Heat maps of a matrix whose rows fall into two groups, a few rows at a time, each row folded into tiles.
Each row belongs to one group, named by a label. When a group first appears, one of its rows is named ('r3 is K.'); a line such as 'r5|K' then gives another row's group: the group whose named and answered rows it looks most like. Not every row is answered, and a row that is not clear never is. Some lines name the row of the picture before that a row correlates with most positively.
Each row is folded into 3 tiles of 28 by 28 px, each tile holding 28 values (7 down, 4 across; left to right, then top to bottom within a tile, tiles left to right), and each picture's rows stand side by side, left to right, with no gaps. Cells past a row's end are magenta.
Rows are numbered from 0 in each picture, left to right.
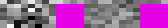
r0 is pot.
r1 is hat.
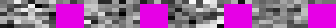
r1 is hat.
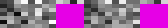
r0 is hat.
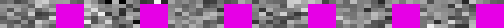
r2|hat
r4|hat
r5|pot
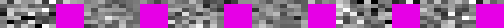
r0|pot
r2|hat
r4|hat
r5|pot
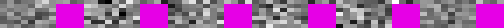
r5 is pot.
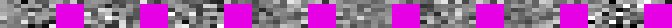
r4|pot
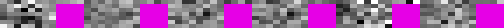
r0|pot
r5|hat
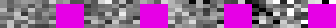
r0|pot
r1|hat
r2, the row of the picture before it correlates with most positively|2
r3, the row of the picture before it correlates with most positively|4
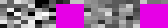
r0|hat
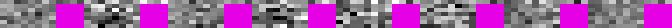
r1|pot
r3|pot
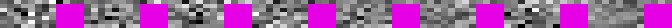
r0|pot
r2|pot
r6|pot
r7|hat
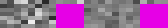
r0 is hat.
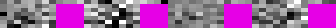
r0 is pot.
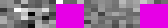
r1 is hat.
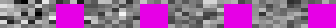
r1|hat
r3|hat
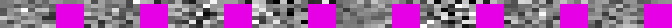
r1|pot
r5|pot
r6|hat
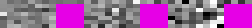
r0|pot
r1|pot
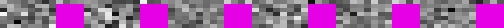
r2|pot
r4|hat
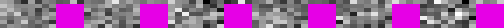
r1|pot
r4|hat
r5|hat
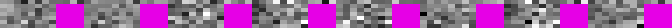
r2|hat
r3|hat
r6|hat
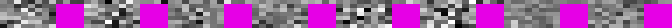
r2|pot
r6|pot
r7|hat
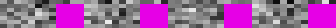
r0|hat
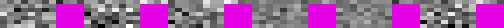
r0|pot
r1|pot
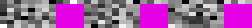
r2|pot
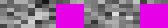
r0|hat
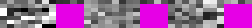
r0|pot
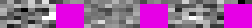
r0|pot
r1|pot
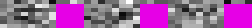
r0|pot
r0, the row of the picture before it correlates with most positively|0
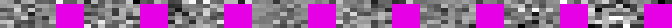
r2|hat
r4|hat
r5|pot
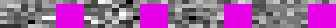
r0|pot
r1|hat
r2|pot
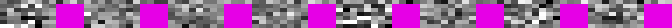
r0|pot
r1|pot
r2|pot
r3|hat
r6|hat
